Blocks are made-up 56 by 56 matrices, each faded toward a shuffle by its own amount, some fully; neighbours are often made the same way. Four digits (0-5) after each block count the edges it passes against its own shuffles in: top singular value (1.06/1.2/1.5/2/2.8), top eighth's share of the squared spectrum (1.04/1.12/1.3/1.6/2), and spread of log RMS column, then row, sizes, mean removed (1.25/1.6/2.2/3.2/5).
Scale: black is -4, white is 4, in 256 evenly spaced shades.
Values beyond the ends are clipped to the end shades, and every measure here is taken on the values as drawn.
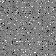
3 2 0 1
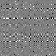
5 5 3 3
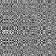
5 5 3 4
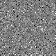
3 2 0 1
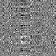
4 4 3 2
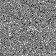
1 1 0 0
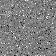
0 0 0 0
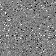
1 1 0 1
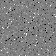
1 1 0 0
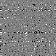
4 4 2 2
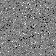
1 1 0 0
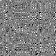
4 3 2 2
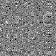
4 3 1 1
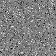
1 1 0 0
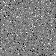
0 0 0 0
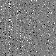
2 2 2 0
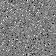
0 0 0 0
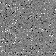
2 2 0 0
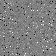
2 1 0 0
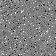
0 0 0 0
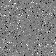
1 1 0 0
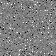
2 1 0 0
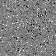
2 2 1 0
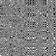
4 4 3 2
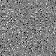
3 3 1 0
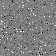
0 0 0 0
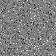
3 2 1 0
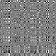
5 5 3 3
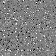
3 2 0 0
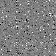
3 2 1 0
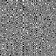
4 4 2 1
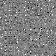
3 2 1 0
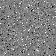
2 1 0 0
